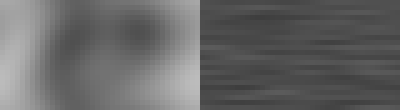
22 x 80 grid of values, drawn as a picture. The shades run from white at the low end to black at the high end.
It is made of 1 by 2 panels. Panel 1,1: middling, smooth, strong in contrast. Panel 1,2: high, streaked across, faint in contrast.
